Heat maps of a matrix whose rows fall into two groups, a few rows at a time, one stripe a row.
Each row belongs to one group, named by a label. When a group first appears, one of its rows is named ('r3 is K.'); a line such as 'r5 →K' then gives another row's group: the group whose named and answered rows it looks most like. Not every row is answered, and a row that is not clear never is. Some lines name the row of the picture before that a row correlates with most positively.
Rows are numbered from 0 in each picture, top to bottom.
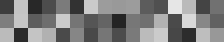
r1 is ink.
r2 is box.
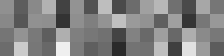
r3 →ink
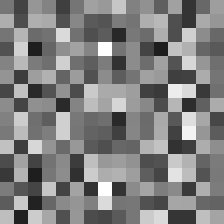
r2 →ink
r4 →ink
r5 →box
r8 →ink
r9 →ink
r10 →box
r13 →box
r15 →box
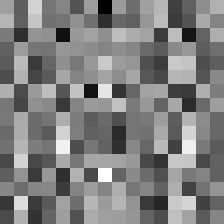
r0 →box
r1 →box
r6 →box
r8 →ink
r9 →ink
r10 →ink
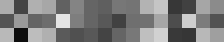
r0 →box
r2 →box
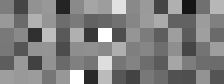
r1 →box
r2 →box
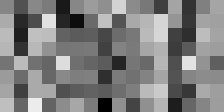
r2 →box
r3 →box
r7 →box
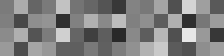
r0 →ink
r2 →ink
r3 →box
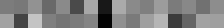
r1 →box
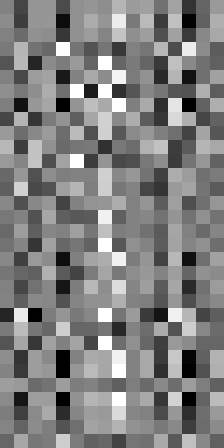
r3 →ink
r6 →box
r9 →box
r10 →box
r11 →box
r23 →ink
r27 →ink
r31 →ink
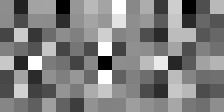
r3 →box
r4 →box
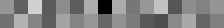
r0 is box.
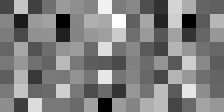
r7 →box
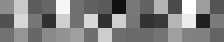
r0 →ink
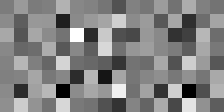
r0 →ink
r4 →ink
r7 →ink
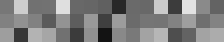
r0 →ink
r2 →box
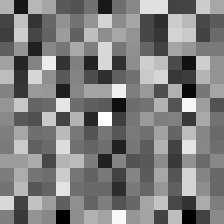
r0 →box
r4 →box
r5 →box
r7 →ink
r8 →box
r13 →ink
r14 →box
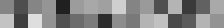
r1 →box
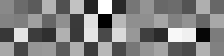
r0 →box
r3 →box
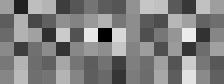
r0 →box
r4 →ink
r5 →ink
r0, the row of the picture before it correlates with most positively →3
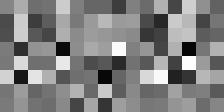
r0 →ink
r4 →ink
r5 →box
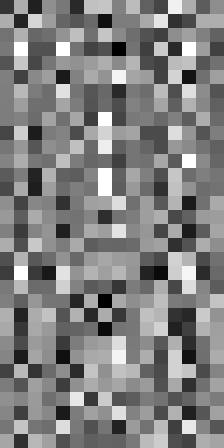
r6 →ink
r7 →ink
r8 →box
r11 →ink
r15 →box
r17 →box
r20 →ink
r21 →box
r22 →box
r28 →box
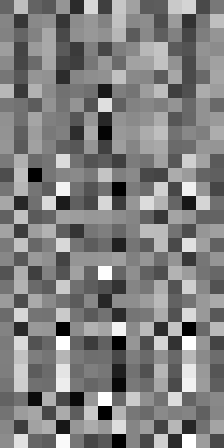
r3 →box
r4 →box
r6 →box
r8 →box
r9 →box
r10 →box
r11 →ink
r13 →ink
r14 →box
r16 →box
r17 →ink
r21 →box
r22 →ink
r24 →ink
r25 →ink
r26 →ink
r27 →ink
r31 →ink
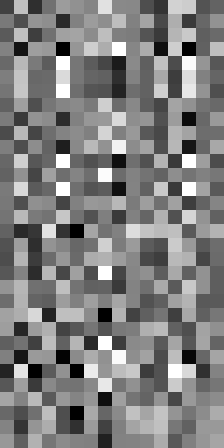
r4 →ink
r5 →ink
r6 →ink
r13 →ink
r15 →ink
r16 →box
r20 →ink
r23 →box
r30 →box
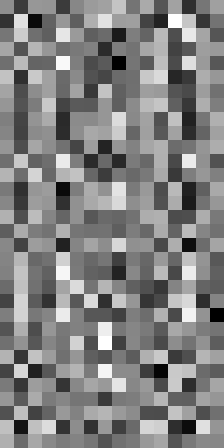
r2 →ink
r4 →ink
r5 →box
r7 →box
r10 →box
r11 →ink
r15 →box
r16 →ink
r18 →ink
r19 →ink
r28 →box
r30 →box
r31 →box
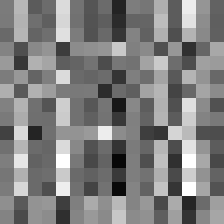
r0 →ink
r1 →ink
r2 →ink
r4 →box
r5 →ink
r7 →ink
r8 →ink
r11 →ink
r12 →ink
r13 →ink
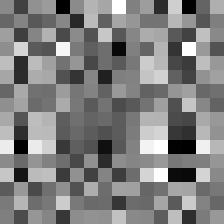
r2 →box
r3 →ink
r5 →box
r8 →box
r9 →box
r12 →box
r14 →ink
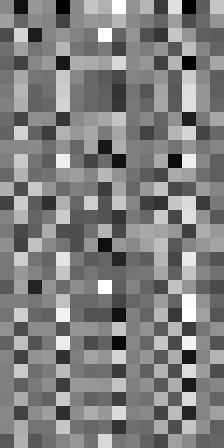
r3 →ink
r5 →ink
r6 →ink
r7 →ink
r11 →ink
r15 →ink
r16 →box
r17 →box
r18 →ink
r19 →ink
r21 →ink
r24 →ink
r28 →ink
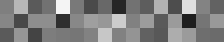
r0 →ink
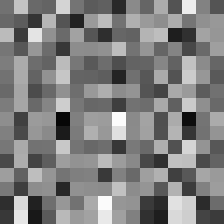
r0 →ink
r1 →box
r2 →box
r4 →ink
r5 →ink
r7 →ink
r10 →ink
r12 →box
